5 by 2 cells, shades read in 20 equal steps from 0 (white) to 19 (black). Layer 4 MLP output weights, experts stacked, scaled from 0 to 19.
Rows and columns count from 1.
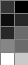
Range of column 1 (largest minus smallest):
18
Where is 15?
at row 1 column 1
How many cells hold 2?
0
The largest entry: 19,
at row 1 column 2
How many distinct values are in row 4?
2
